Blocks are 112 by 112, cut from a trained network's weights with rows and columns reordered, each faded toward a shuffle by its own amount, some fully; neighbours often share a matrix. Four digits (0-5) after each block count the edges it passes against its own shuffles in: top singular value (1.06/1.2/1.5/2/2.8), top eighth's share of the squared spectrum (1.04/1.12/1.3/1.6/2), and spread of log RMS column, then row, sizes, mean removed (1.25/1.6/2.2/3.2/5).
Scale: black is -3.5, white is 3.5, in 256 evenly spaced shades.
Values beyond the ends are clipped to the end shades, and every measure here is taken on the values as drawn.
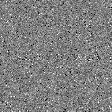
3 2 1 1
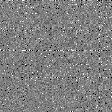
3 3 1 2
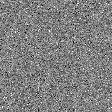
2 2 0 0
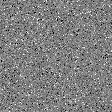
1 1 0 0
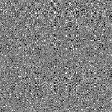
4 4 2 3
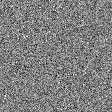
1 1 0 0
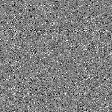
3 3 1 2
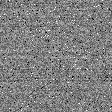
2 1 0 0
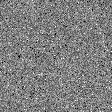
0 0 0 0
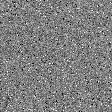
0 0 0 0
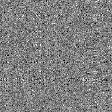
3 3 1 2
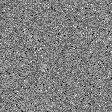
0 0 0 0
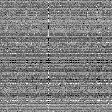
5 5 3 3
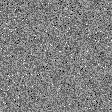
0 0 0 0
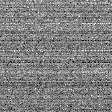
4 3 2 2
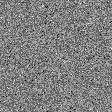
0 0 0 0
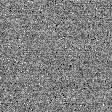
2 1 0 0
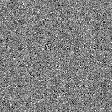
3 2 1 2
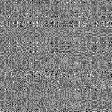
4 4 1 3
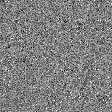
2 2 0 1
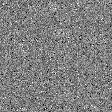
2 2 0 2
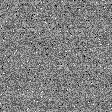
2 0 0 0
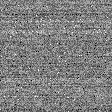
3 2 0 1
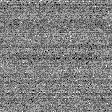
4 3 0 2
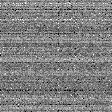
5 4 2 3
